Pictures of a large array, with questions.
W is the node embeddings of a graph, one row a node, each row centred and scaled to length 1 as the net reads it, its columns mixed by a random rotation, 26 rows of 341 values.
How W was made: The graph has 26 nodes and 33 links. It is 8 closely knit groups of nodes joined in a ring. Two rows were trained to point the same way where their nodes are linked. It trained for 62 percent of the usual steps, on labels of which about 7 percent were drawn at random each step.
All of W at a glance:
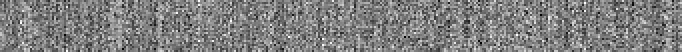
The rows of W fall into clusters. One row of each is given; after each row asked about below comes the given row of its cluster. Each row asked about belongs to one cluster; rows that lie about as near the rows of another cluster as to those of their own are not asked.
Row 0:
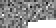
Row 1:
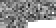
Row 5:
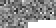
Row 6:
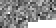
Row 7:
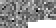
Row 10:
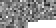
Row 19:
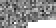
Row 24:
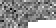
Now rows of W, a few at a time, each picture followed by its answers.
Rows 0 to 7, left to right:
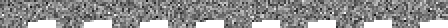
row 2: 0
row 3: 24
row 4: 10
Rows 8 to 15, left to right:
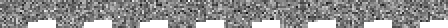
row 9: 19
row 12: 5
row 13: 1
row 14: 7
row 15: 6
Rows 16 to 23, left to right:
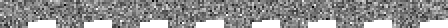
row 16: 7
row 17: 1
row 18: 10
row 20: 0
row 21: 5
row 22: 19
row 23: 1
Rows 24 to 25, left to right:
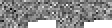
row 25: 24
